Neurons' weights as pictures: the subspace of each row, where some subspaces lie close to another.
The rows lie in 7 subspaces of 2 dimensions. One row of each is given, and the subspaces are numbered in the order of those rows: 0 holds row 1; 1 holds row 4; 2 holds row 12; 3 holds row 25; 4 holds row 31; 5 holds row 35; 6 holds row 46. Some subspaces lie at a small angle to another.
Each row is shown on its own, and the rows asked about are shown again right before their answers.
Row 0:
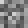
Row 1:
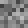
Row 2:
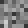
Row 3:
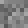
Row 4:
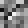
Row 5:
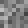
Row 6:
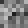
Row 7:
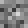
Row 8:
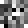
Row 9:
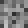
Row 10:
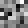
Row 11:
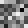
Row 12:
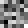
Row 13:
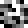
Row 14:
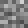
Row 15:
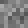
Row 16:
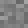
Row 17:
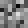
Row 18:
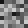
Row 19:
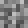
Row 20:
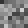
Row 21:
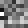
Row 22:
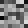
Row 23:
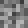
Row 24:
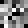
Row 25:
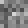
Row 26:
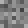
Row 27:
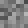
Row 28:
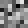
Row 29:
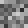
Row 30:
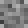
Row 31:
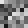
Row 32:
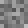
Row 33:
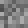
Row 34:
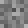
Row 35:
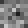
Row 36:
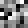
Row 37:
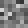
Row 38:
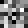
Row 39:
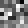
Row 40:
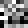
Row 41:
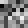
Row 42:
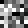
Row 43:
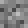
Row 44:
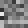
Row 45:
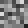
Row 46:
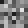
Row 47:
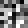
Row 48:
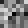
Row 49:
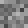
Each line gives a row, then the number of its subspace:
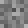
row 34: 1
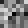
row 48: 3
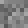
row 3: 4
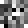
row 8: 1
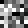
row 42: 3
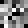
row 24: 1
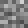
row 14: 2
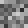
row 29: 4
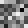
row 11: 4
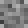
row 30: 5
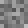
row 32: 1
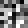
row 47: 2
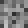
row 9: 2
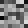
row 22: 3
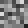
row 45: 1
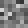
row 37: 1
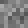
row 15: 0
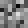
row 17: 5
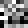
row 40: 0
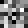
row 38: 6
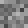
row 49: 4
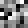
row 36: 6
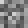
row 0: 6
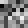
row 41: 0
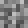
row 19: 2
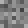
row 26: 6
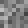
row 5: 4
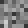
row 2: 2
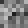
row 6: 3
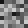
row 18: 3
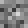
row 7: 5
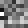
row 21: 0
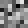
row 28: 5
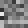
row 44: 0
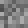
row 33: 0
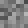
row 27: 3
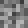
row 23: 2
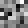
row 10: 6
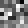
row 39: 6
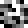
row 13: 5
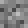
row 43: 5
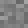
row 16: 3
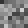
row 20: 4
